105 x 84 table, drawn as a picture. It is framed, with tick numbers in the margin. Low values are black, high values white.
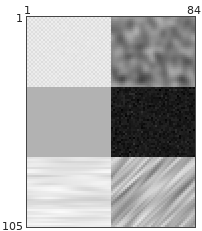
The table splits into 3 rows of 2 panels. Panel 1,1: very high, checkered, faint in contrast. Panel 1,2: middling, blotchy. Panel 2,1: high, flat. Panel 2,2: very low, fine-grained, faint in contrast. Panel 3,1: very high, streaked across, faint in contrast. Panel 3,2: high, slanting up to the right.
